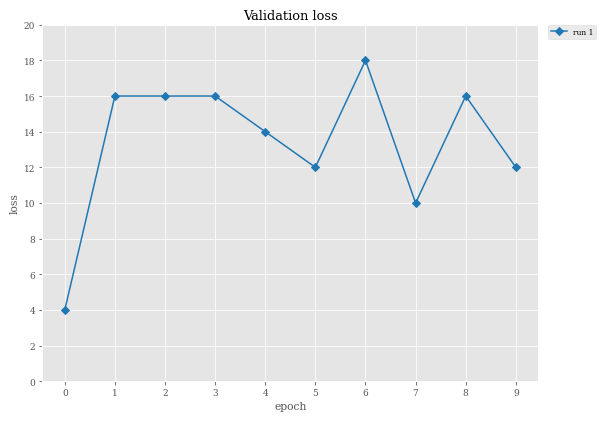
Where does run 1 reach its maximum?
6
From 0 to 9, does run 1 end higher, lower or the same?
higher
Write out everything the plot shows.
Title: Validation loss
x-axis: epoch, ticks 0 1 2 3 4 5 6 7 8 9
y-axis: loss, ticks 0 2 4 6 8 10 12 14 16 18 20
Legend: run 1
Values:
run 1: 4 16 16 16 14 12 18 10 16 12
